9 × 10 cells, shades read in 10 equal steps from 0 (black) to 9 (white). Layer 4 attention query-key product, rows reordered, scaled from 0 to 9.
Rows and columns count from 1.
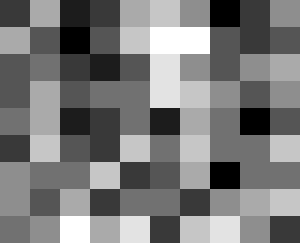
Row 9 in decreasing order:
9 8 8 7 6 5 5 4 2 2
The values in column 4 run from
1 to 7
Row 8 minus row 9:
1 -2 -3 -4 -4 2 -5 -3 1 5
